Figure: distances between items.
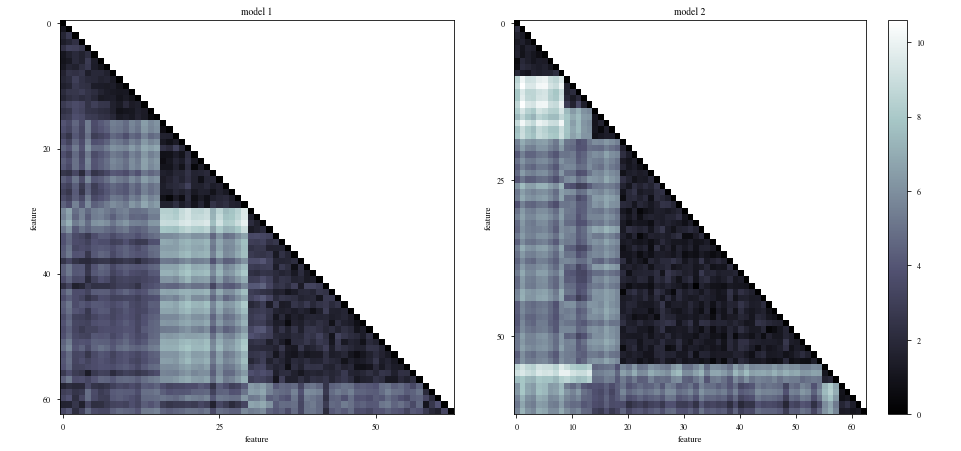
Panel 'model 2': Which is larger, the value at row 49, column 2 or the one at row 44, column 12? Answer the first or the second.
the first
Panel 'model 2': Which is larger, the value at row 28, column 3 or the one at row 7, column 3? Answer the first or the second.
the first
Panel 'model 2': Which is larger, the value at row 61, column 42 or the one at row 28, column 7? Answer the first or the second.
the second
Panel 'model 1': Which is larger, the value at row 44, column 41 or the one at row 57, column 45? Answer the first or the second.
the second
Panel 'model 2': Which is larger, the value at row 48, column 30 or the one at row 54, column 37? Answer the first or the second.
the first
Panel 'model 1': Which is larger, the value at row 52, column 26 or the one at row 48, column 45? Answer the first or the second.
the first
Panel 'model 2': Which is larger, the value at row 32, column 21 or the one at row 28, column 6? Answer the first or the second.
the second
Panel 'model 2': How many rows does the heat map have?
63
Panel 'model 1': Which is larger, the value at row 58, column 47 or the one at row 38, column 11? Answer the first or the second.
the first
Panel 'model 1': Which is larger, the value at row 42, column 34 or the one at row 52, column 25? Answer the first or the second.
the second
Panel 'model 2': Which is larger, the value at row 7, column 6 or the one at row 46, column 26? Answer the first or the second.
the second
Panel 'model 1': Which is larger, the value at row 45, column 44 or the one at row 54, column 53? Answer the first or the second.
the first
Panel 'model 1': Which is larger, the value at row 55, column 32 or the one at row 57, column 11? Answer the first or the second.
the second
